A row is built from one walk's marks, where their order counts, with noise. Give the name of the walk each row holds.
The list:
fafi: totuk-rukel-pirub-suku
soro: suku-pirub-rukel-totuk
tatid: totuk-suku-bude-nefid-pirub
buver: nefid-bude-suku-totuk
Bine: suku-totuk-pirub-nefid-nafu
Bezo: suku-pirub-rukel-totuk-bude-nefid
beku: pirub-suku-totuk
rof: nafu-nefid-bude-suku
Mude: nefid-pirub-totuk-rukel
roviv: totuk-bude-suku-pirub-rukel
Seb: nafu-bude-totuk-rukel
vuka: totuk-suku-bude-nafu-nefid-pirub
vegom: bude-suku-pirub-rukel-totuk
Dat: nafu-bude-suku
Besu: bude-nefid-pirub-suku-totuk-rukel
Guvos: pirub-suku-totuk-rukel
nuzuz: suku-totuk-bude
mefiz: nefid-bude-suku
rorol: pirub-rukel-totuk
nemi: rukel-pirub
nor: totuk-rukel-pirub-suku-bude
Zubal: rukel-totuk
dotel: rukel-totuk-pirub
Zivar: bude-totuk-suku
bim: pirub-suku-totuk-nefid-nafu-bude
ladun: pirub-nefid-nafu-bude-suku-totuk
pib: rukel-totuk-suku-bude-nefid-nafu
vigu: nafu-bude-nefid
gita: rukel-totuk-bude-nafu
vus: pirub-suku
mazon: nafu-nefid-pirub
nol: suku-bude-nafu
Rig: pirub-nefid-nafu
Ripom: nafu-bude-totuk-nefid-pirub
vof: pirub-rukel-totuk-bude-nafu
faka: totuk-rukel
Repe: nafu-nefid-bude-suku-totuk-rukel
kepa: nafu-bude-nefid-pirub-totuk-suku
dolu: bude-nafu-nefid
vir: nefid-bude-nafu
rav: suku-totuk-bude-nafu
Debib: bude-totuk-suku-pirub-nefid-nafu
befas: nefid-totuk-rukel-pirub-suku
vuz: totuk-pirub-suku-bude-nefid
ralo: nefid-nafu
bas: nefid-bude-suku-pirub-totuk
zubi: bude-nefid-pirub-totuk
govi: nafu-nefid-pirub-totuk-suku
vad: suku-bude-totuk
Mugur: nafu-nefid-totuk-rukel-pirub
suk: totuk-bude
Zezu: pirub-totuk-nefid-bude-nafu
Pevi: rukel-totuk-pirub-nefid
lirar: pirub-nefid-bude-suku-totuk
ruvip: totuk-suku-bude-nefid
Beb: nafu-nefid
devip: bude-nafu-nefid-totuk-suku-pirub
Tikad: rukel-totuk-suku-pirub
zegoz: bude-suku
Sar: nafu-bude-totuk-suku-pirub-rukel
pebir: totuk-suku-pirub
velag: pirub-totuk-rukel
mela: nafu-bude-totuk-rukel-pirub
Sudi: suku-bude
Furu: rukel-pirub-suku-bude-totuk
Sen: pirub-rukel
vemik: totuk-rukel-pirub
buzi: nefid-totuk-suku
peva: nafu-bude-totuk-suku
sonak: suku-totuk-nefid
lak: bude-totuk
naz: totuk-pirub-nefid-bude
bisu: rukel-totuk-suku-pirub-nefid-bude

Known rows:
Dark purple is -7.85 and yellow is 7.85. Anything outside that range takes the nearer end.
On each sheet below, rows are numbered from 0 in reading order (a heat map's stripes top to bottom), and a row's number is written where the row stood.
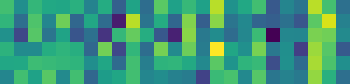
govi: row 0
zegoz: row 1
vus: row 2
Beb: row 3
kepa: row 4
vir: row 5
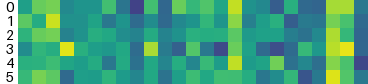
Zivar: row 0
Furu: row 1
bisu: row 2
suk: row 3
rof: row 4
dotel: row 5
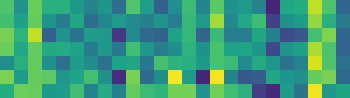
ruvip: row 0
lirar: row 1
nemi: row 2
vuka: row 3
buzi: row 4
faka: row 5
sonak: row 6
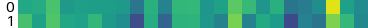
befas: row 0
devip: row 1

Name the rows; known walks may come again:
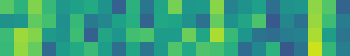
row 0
nor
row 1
buver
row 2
rav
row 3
dotel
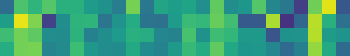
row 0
Dat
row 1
Zubal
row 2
Zezu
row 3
pib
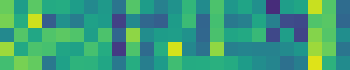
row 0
tatid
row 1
nemi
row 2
vigu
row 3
vemik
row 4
Pevi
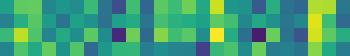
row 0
Zivar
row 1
buzi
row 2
lak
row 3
vir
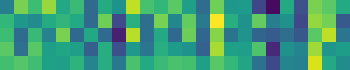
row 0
Sudi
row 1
Beb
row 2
zegoz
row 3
Mude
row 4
Bine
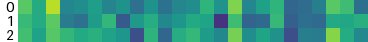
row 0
Furu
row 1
Sen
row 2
devip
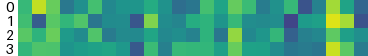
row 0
gita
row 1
pebir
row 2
vof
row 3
Debib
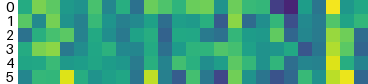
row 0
sonak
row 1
rorol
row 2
mefiz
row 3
Tikad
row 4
befas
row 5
suk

